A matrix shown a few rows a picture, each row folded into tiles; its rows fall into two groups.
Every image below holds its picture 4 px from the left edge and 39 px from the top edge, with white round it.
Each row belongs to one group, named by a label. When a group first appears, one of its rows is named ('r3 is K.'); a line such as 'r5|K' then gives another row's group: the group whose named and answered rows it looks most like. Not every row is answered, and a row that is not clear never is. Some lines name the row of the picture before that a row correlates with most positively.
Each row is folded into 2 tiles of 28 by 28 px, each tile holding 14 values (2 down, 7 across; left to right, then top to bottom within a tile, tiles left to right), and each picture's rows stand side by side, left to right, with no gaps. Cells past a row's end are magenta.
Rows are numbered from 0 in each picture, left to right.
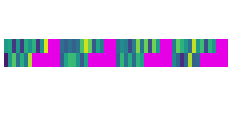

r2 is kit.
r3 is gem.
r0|kit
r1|kit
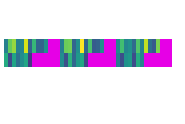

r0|gem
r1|gem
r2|gem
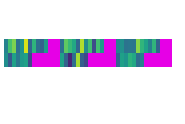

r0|gem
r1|gem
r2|kit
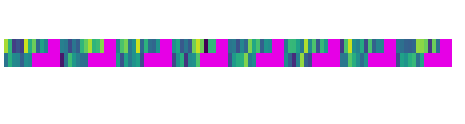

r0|kit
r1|kit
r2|gem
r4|kit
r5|gem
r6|gem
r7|kit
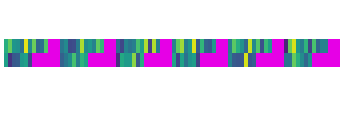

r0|gem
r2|kit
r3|gem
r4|gem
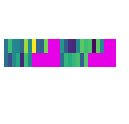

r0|gem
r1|kit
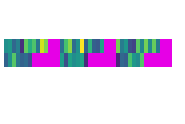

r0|kit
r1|gem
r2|kit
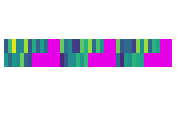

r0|gem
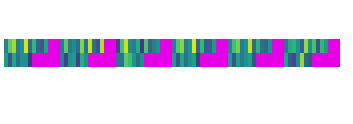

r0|gem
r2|gem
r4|gem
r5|gem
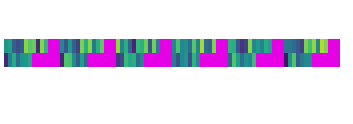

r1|kit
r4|kit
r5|kit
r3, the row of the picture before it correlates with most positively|1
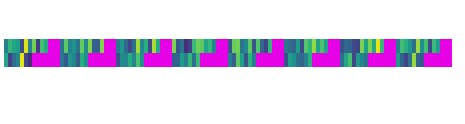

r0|gem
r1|gem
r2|kit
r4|gem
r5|kit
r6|kit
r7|gem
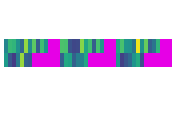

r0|gem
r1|kit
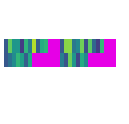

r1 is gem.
